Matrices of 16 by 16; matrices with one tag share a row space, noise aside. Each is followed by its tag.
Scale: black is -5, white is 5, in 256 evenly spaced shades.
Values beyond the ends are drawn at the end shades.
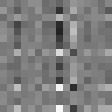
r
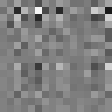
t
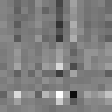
r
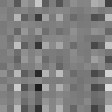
t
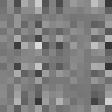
t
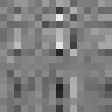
r
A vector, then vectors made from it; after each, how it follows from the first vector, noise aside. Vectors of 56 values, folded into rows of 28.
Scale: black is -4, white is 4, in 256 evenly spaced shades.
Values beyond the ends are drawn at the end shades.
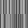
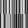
scaled up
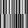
scaled up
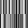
scaled up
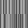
copied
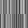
copied
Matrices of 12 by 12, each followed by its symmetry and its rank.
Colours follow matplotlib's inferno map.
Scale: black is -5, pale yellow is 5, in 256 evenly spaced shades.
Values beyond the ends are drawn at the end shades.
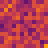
symmetric, full rank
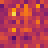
neither, rank two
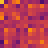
symmetric, rank two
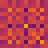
symmetric, rank two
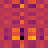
neither, rank one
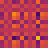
symmetric, rank one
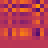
neither, rank one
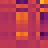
neither, rank one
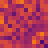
symmetric, full rank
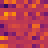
neither, rank two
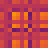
symmetric, rank one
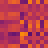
neither, rank two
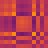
symmetric, rank one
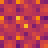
symmetric, rank two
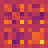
symmetric, rank two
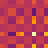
symmetric, rank one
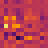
neither, rank two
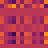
neither, rank one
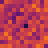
symmetric, full rank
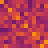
symmetric, full rank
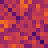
symmetric, full rank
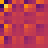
symmetric, rank one
